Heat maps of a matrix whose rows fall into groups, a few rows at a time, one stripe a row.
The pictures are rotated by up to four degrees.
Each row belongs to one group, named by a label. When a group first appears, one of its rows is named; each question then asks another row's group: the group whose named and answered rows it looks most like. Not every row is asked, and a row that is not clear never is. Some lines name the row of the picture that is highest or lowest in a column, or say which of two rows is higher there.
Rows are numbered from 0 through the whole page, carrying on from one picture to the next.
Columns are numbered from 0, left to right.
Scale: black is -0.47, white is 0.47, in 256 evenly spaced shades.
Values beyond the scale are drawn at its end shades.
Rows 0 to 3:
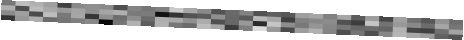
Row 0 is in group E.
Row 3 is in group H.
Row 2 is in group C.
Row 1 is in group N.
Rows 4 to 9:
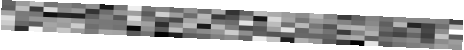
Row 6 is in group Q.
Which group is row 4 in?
H
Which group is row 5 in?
C
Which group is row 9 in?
N
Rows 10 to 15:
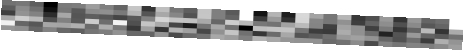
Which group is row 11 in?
Q
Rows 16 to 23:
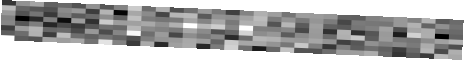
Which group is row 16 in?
H
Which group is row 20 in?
Q
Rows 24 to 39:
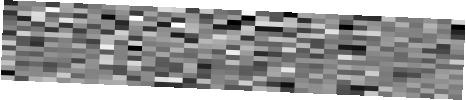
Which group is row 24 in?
Q
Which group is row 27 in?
E
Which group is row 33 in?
H
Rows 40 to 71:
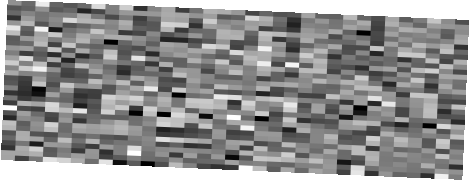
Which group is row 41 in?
Q
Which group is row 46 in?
N
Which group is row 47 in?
H
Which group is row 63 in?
Q
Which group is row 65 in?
N
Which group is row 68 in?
C
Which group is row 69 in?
H
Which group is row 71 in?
E
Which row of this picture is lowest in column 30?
61
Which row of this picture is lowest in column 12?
57
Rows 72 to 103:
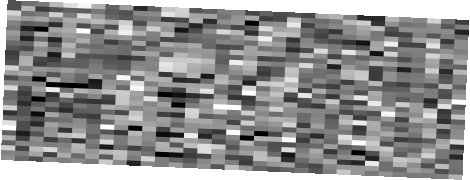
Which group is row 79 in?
Q
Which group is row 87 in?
C
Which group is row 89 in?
N
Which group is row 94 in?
C
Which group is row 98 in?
E
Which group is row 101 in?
N
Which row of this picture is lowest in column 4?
88
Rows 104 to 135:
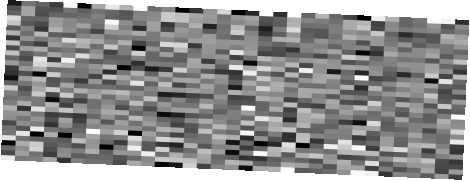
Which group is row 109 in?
C
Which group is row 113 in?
H
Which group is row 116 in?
E
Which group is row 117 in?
H
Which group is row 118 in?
C
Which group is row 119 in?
H
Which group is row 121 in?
N
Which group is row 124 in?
E
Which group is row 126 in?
Q
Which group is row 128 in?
Q
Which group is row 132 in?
H
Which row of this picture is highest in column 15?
104
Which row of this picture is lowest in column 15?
116
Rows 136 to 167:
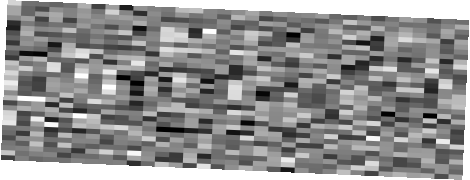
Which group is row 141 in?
Q
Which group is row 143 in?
H
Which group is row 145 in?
Q
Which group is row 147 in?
H
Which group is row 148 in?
N
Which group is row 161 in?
Q
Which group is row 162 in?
E
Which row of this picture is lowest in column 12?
160
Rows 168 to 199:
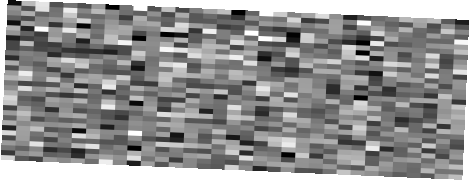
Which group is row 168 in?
H
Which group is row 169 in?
E
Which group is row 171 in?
E
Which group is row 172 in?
Q
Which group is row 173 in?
N
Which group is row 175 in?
C
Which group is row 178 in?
Q
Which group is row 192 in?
H
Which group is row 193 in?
H
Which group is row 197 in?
Q
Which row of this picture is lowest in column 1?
173
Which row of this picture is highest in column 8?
175
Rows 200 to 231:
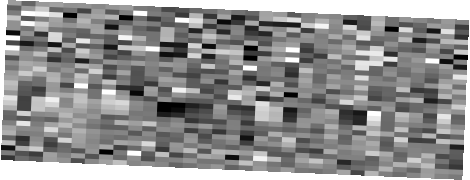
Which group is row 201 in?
H
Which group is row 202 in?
E
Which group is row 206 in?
C
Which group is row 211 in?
Q
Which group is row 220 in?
N
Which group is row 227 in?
E
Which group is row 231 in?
C
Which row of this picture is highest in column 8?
206
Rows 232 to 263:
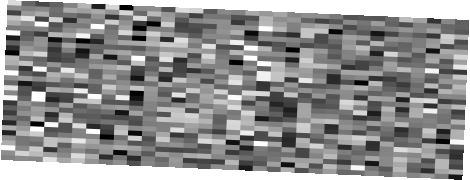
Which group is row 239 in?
Q
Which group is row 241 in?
Q
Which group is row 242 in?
H
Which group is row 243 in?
Q
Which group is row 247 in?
C
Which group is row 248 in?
C
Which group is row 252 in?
Q
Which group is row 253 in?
E
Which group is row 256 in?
C
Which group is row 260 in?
N
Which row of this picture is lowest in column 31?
256
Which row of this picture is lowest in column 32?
263
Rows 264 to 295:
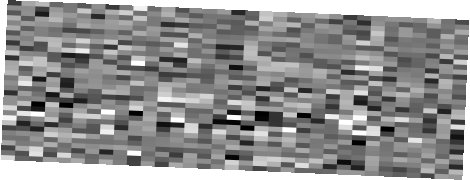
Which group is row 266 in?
C
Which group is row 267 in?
N
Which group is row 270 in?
Q
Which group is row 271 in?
E
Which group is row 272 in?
C
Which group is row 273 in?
E
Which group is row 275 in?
H
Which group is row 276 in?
E
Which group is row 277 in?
N
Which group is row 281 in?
C
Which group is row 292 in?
N
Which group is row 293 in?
H
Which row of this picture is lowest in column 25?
289
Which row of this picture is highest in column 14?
281
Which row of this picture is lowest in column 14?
287
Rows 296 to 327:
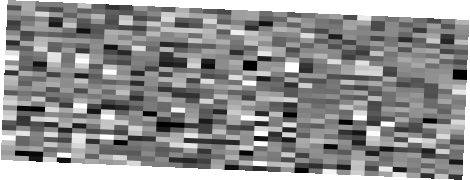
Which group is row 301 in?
Q
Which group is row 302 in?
C
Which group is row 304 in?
H
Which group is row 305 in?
E
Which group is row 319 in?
N
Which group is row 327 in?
N
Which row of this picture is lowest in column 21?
327
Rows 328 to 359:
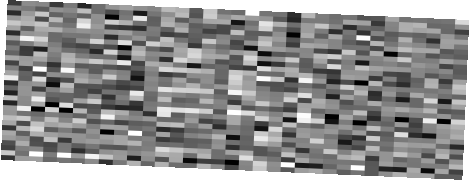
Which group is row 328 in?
Q
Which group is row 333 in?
N
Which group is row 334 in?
H
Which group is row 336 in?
E
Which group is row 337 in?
C
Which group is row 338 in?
E
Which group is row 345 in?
C
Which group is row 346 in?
H
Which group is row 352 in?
N
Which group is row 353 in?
H
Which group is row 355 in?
N
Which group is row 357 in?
Q
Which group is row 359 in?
H
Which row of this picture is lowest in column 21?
358
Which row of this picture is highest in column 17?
328
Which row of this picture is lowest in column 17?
335
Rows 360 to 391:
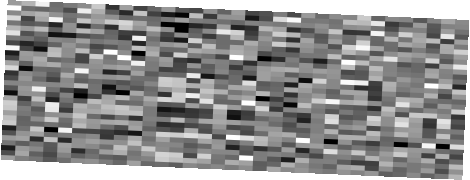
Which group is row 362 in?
E
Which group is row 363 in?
N
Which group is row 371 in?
H
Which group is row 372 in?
N
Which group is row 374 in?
Q
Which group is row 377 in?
E
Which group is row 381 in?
N
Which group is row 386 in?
H
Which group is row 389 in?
Q
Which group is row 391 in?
Q
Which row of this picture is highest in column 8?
370
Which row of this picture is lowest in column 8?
377
